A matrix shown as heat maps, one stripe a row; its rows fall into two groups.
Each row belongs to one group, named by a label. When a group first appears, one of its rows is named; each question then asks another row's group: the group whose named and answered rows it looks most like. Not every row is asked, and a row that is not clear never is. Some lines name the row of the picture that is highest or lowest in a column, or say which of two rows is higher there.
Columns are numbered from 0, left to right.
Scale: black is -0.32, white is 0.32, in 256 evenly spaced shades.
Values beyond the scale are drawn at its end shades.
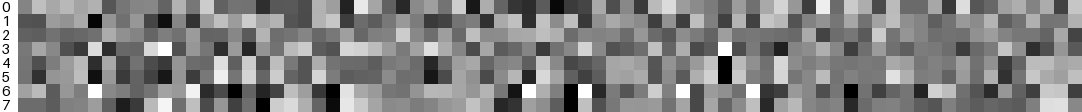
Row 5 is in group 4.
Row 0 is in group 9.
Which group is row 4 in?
4
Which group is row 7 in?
4
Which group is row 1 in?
4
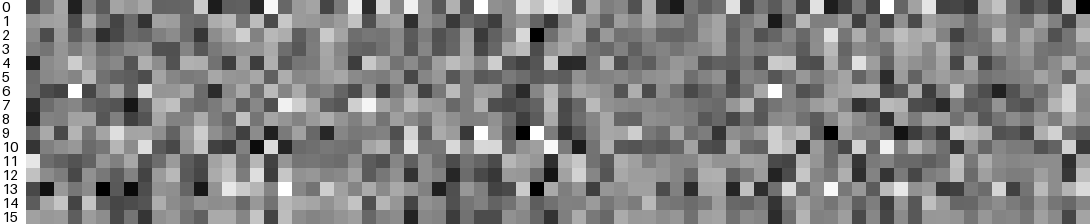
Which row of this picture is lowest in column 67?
0
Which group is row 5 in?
9
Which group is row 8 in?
9
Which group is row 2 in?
4
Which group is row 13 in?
4
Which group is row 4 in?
9
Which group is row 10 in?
9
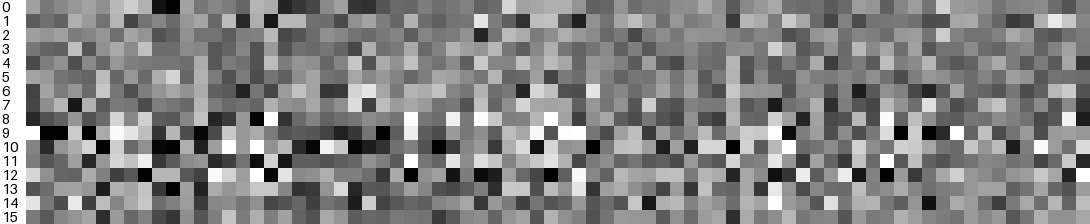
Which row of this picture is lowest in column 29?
10
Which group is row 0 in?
4
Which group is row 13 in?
4
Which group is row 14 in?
9
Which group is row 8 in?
9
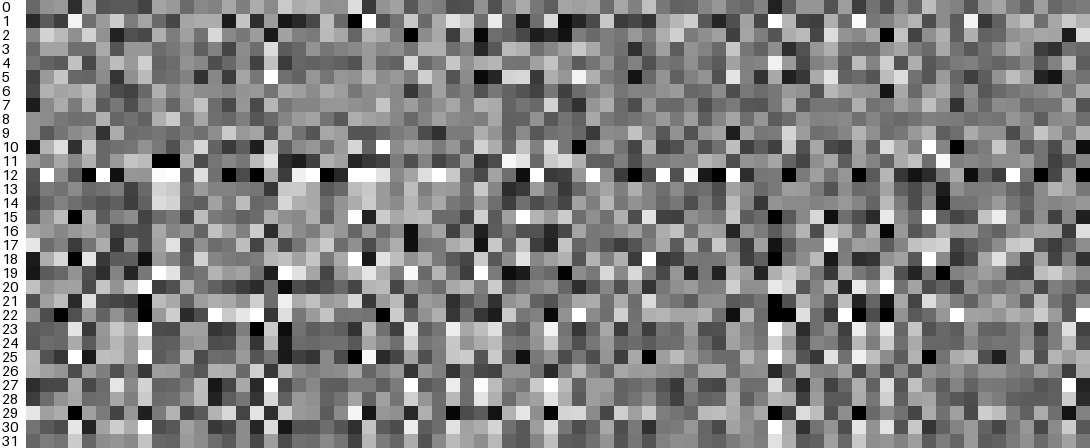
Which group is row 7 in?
9
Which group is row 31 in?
9
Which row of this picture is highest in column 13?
22
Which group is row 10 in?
9
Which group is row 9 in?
4
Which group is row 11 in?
4
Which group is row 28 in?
9
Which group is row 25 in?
9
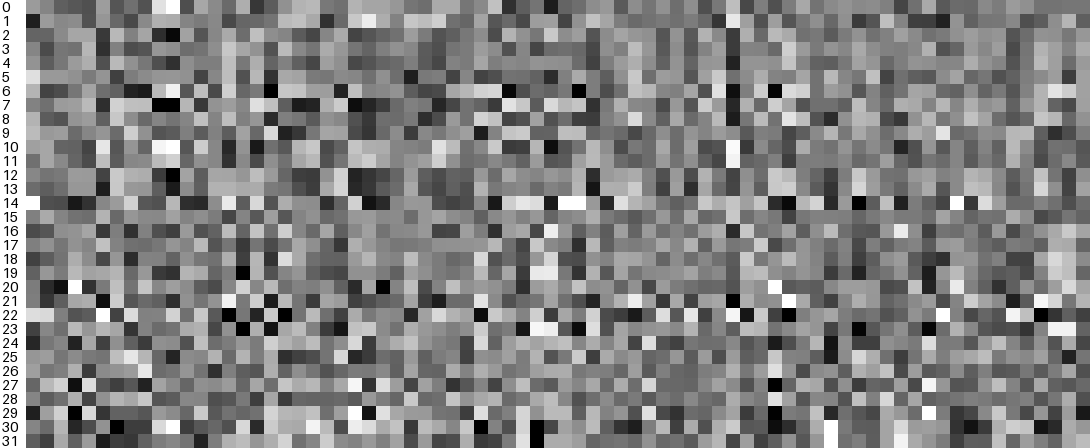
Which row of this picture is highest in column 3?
20
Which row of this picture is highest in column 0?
14
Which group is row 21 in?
4
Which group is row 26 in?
9
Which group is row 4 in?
4
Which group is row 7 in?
4
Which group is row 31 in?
4
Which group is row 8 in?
4
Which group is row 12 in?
4
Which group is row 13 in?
4
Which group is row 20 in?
9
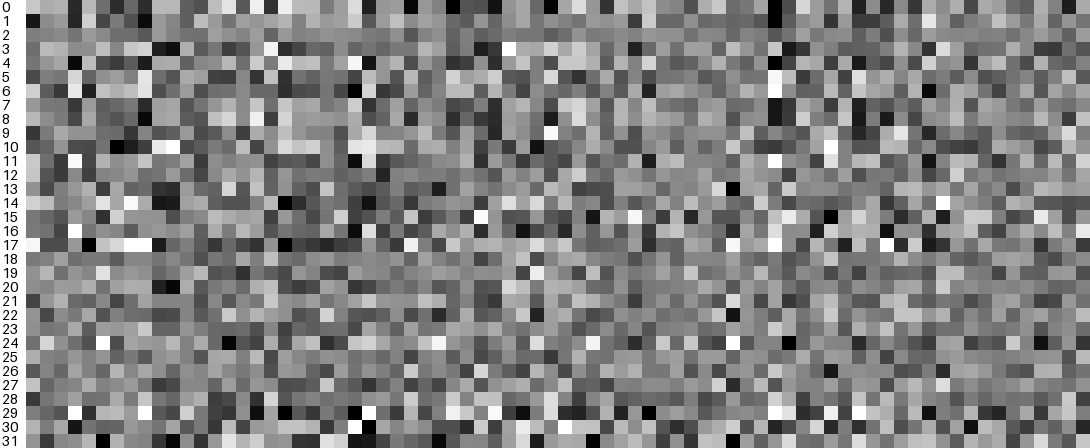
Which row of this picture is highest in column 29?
24
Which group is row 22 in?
4
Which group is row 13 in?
4
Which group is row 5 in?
9
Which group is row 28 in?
9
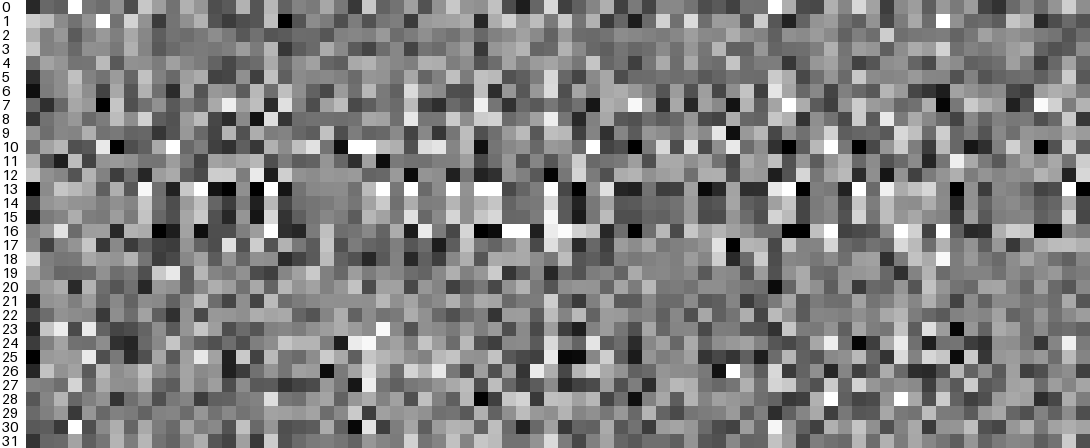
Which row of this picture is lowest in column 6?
10
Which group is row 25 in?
9
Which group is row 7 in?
4
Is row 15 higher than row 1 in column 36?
No
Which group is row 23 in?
9
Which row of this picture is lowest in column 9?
16
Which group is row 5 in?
9
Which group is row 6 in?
4
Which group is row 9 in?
4
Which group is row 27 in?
9
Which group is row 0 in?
9
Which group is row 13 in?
9
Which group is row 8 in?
9
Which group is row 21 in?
9
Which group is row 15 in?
9
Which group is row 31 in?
9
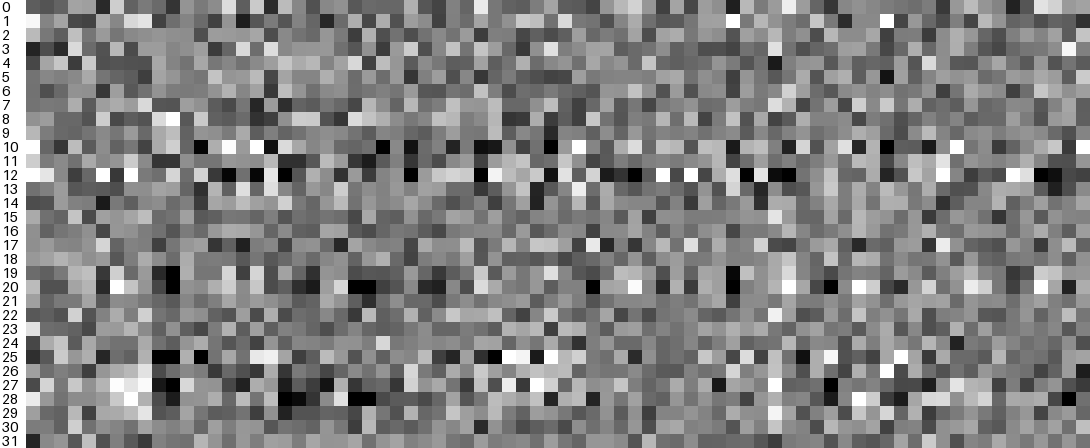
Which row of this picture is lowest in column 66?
24
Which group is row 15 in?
9
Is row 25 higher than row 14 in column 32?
No
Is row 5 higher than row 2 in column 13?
Yes
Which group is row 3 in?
9
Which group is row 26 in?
9
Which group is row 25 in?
4
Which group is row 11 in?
4
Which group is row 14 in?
4
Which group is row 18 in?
9
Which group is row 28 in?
4
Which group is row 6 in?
4
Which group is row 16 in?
4
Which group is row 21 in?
4
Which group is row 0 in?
4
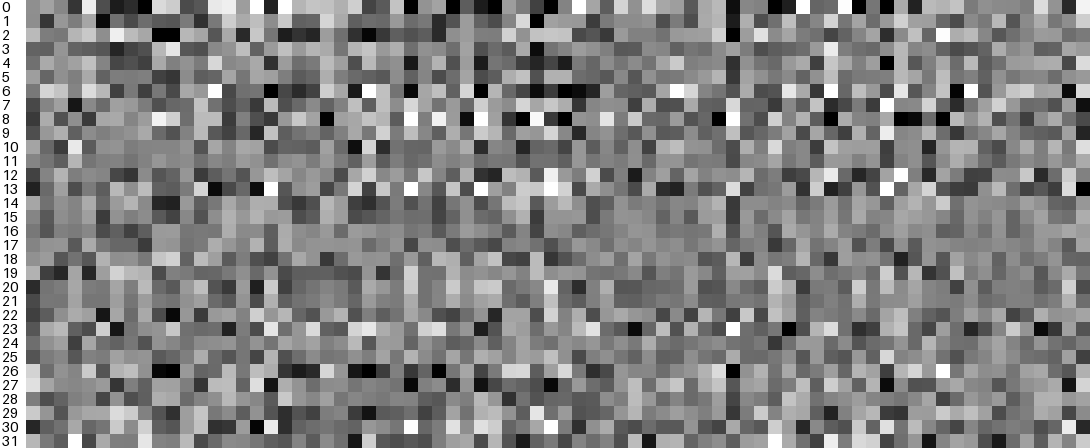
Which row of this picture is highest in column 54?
6
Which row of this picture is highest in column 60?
31
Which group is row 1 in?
4
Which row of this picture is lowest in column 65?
8
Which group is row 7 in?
9
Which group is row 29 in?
4
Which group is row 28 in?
4
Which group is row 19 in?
9
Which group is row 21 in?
9
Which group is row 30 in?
9
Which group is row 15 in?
4
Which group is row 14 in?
4
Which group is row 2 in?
4
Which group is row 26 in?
4
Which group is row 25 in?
9
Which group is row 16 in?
4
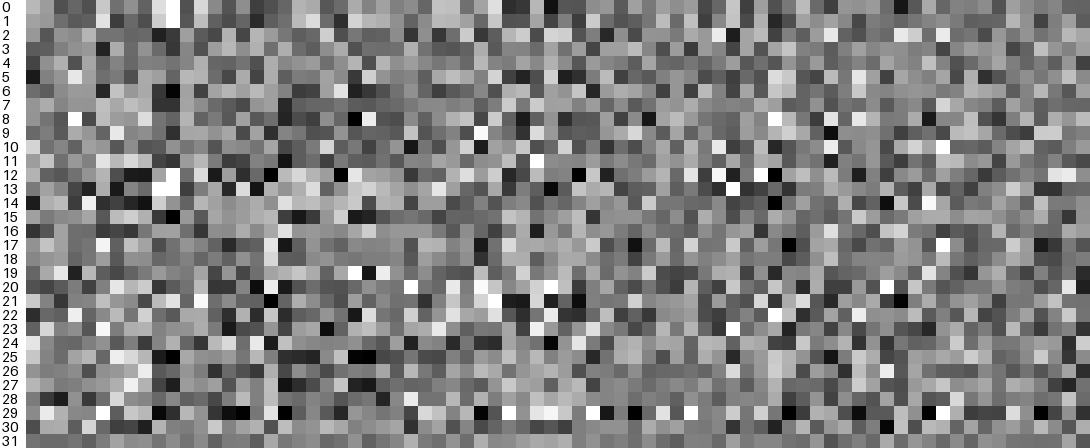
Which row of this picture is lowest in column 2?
28
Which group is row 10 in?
4
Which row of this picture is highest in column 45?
29
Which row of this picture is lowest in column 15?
29
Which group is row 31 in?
9
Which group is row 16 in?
4
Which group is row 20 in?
9
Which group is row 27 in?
4
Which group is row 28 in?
9
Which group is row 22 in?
9
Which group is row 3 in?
4
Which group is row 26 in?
9
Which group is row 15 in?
4
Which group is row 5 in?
9
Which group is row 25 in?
4
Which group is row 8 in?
9
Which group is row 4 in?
9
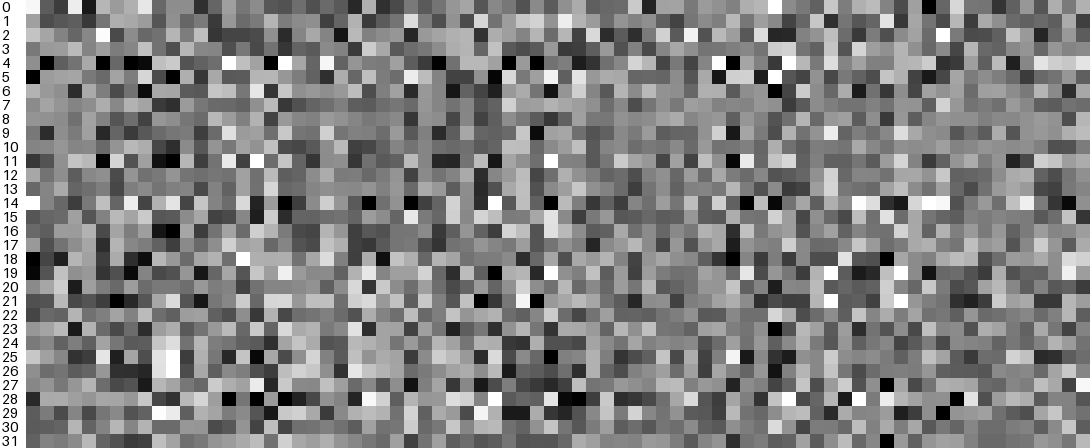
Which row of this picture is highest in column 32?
29
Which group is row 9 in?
4
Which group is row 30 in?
9
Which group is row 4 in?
4
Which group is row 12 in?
4
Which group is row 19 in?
4
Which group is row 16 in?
4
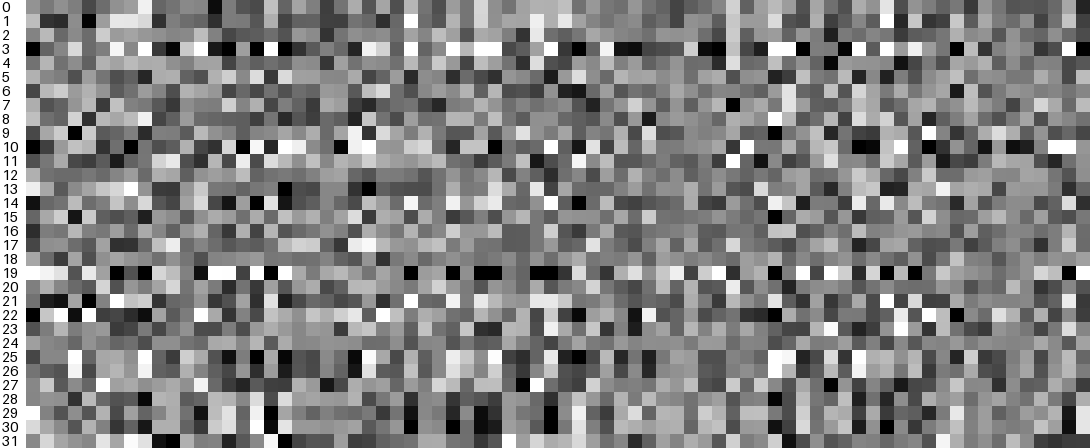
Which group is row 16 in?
9
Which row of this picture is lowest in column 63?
19
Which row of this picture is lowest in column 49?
3
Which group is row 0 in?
9
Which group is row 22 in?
9
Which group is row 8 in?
9
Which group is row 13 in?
4
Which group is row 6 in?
9
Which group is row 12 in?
4
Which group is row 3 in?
9
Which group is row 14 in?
9
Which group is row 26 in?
9
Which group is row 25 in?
9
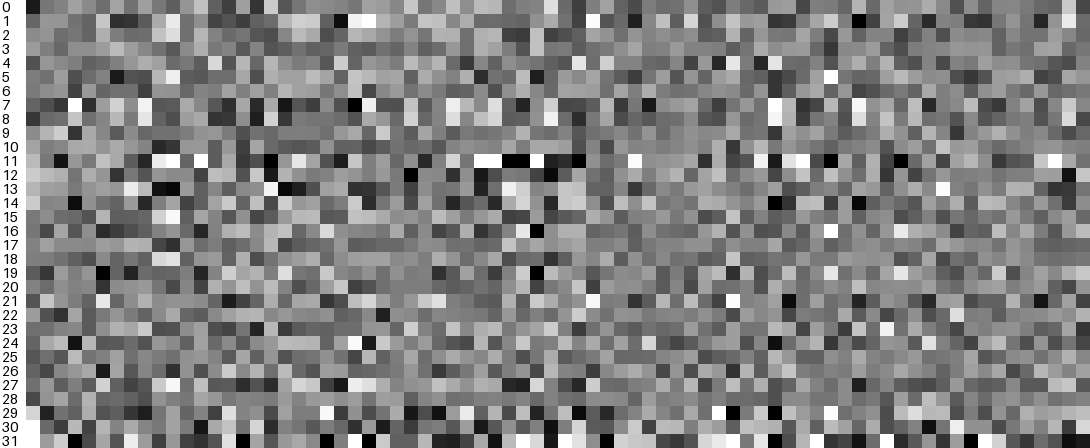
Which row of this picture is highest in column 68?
31
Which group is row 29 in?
4
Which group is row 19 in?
4
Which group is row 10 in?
4
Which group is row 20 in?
4
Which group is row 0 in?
9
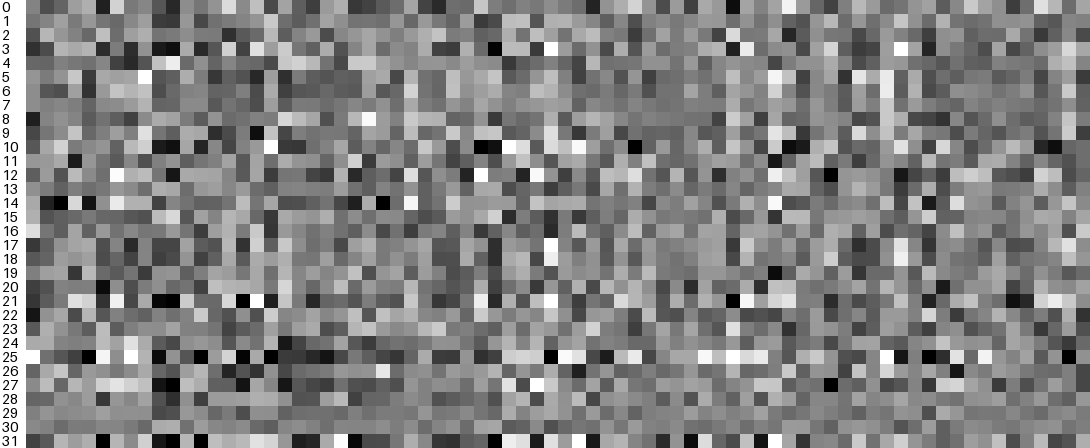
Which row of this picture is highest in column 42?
21
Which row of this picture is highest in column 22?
31
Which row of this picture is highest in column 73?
21
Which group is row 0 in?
4
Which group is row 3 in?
4
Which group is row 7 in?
9
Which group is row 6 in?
9
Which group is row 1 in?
4
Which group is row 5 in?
9
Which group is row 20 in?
4
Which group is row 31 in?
4
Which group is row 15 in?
4
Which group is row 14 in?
9
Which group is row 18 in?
4
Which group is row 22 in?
9
